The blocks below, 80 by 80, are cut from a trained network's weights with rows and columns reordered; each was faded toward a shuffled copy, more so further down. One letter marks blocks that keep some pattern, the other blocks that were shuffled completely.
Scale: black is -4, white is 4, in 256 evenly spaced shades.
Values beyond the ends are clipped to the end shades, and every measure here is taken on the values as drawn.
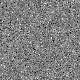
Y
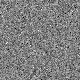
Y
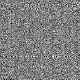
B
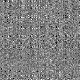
B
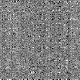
B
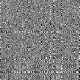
B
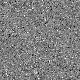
Y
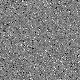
Y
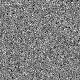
Y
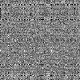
B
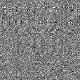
B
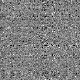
B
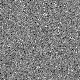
Y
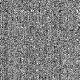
B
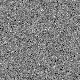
Y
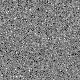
Y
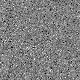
Y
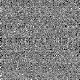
B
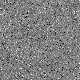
Y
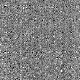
B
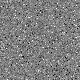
Y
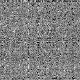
B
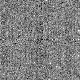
B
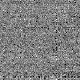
B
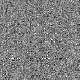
B
